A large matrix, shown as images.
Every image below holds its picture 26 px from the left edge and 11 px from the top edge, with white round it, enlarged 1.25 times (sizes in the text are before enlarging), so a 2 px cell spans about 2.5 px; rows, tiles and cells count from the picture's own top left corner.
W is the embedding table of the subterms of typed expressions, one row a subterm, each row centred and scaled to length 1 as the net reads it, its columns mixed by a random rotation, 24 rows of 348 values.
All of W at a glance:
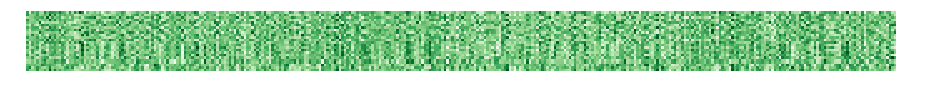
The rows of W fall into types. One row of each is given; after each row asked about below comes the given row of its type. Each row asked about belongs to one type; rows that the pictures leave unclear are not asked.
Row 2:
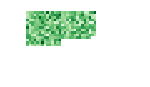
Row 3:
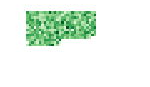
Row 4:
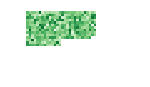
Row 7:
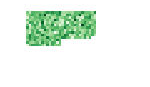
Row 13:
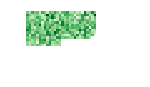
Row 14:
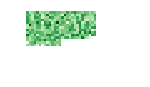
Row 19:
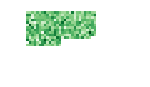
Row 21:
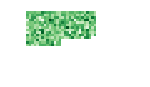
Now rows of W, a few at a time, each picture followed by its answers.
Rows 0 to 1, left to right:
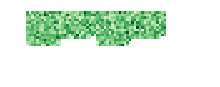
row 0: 7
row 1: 3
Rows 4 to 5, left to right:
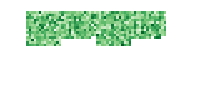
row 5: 21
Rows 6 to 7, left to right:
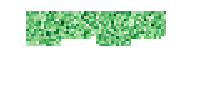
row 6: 13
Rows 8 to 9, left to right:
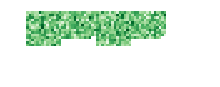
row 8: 4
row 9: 13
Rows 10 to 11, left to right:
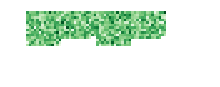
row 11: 2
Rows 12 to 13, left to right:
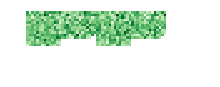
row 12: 7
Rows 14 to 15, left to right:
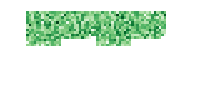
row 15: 13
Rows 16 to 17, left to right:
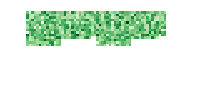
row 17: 14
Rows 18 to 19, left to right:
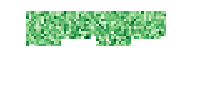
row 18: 21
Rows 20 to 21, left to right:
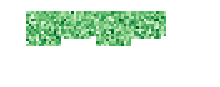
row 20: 19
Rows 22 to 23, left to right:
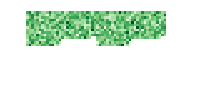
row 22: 3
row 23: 3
